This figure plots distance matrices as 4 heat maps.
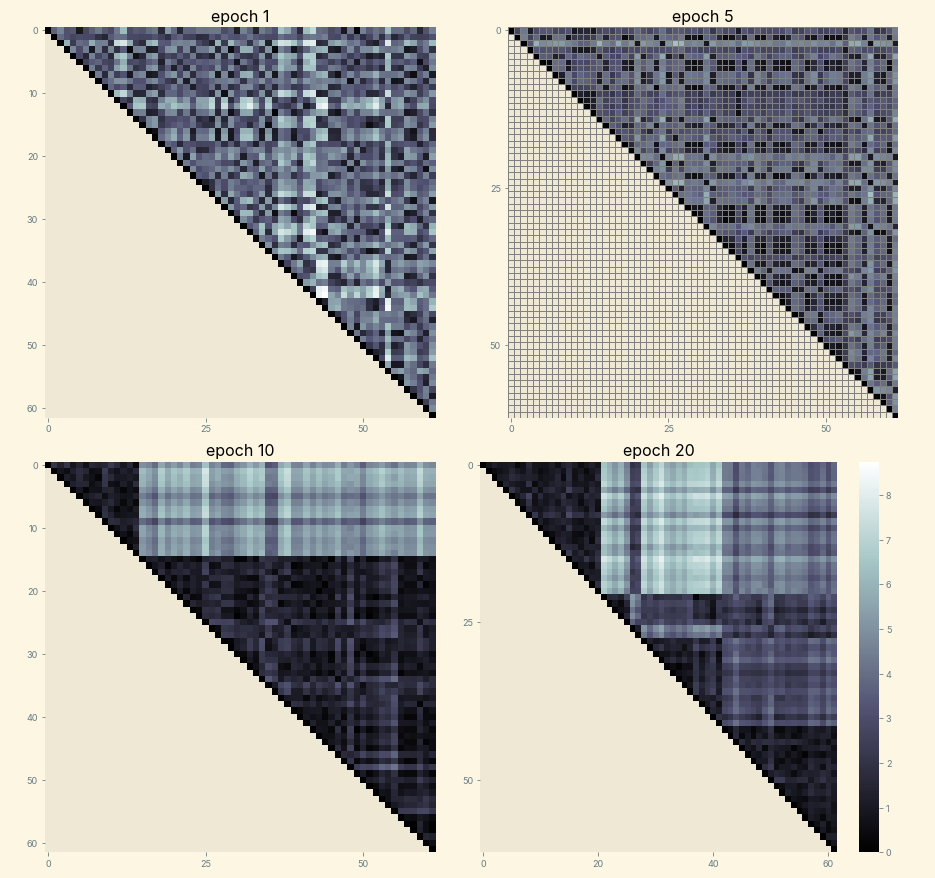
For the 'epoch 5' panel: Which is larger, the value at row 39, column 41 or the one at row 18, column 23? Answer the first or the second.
the first
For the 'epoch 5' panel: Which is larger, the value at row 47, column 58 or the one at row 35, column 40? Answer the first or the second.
the first
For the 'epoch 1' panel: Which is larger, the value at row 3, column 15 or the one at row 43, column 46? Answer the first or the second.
the second
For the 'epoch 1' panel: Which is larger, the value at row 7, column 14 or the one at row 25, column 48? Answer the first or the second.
the first
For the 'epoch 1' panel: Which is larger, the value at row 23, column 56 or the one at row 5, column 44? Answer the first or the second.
the first
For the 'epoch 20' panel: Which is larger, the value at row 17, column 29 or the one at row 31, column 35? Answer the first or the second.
the first
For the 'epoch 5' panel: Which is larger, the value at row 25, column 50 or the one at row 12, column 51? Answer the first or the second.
the first
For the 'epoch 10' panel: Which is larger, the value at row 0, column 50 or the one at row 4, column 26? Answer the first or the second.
the second
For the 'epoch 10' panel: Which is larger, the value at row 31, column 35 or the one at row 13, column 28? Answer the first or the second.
the second
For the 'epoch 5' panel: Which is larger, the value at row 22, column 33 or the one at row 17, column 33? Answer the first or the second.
the first
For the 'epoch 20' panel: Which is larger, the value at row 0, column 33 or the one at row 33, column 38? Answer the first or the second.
the first
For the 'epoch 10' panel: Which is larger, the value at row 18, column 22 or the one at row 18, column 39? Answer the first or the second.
the second
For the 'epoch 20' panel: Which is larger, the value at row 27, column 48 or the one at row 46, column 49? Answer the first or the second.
the first
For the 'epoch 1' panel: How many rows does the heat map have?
62
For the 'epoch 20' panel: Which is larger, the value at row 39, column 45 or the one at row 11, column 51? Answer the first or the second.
the second
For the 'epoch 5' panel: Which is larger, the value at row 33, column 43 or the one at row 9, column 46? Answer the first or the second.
the second
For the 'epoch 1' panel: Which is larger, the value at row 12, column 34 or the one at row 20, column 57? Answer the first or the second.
the second
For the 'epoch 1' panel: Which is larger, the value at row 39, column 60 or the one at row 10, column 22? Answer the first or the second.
the first
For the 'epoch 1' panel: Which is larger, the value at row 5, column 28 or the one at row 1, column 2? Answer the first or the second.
the second
